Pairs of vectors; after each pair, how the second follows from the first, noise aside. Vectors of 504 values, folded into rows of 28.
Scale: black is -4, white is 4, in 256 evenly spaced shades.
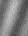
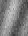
copied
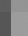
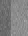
shrunk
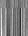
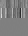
partly zeroed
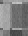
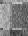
copied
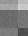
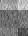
copied
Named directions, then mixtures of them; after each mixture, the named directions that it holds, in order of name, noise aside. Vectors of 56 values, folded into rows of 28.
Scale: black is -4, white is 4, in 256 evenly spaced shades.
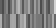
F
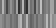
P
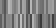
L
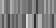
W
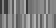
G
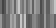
F, L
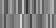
L, P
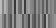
G, P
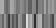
W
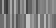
G, W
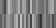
L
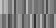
G, W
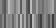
L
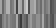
F, P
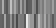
G, W
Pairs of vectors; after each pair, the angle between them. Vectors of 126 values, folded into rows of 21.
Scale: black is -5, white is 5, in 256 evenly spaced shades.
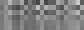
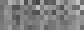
nearly parallel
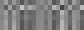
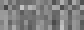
nearly parallel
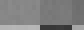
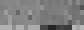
nearly parallel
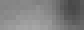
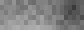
nearly parallel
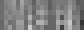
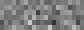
orthogonal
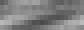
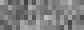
partly opposed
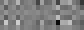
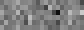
partly aligned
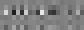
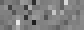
orthogonal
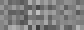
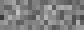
orthogonal
